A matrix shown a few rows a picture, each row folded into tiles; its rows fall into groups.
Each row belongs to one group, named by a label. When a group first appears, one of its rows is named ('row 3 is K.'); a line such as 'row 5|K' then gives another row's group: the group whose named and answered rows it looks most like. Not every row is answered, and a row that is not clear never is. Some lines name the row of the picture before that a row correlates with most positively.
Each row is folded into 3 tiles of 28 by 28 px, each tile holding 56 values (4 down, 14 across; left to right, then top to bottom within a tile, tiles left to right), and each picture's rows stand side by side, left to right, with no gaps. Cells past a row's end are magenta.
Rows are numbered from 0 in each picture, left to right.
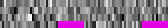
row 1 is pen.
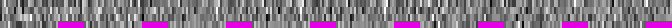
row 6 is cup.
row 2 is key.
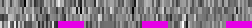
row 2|cup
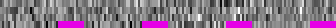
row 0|pen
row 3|key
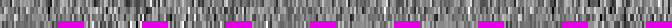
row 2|cup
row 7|cup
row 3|cup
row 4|key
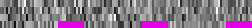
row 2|key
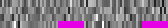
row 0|cup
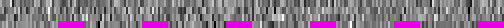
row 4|cup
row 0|key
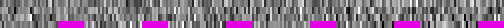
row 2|cup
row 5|pen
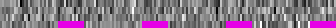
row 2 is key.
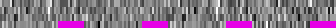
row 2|key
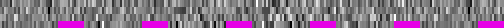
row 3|pen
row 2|pen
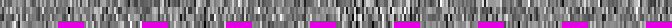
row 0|cup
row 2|cup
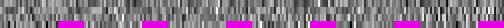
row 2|key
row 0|pen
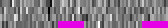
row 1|cup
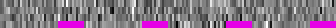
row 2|pen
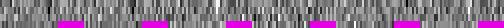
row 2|key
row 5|key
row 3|cup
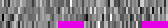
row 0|cup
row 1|cup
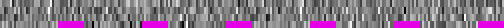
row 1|pen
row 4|cup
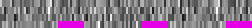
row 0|key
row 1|cup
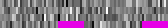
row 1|pen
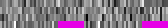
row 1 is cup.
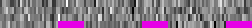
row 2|pen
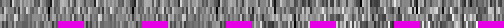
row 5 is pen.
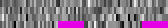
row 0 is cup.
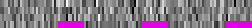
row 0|pen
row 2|pen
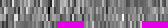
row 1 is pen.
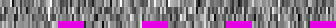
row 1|cup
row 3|cup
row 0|key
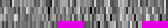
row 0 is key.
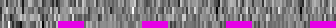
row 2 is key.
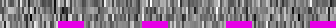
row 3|cup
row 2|key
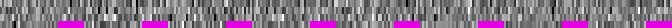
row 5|key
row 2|cup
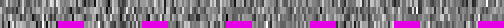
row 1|cup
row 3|cup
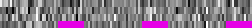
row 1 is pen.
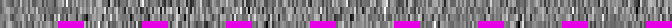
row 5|cup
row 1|cup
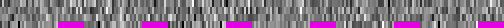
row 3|key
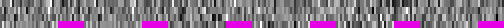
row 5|cup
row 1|key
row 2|pen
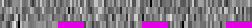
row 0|cup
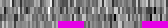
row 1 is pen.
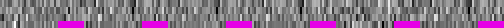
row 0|cup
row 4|pen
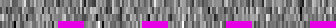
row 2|cup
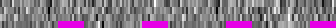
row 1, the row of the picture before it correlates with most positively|1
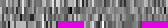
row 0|pen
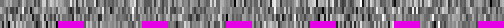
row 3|pen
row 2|pen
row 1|key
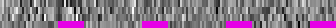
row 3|pen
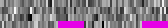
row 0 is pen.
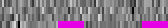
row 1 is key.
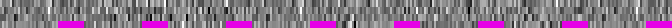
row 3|key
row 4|cup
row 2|cup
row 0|key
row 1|pen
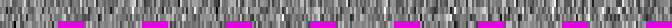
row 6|key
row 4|key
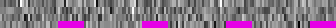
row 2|pen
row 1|key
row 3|pen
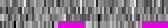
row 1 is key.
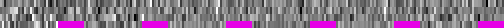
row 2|key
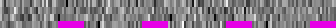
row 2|cup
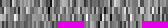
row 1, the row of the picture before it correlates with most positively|3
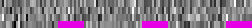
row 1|key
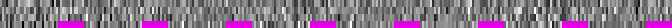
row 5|key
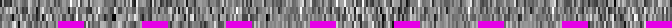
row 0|cup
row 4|cup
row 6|key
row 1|pen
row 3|key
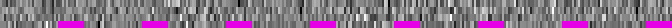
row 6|key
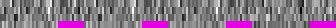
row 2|key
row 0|key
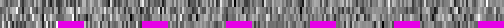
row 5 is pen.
